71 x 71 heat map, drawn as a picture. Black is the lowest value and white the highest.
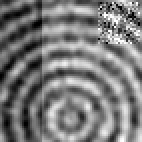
The field is mottled with small blotches. Overall the values sit about 50% of the way up the scale. In the top right lies a patch that is rougher than the rest. Concentric rings centre on the bottom middle. The right part is higher, past a seam about 30% of the way across.
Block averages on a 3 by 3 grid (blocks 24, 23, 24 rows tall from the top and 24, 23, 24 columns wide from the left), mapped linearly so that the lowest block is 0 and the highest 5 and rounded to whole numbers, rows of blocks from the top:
0 4 4
1 5 5
1 5 5
